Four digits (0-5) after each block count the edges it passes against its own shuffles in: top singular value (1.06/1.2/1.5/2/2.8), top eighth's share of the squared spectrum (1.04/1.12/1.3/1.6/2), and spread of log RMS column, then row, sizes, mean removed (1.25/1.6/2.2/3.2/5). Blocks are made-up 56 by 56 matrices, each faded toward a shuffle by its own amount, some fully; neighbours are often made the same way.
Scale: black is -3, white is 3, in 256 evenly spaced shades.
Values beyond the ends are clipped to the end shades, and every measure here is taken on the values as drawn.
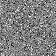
0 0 0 0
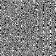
2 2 3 0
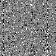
2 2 2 0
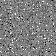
1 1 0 0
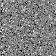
1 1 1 0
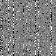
2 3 3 0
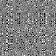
4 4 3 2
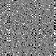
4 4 3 2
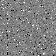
2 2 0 0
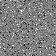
0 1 0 0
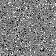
0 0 0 0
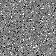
0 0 0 0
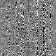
2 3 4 0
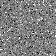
0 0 0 0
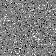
0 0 0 0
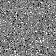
2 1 0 0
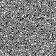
2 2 0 0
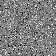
2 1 1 0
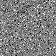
0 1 0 0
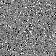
1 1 0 0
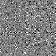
3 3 2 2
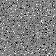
2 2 0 0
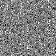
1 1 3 0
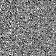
0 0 1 0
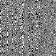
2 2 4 0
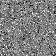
0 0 0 0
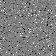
1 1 0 0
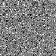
3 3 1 1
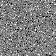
2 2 0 0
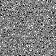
2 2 0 0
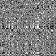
4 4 2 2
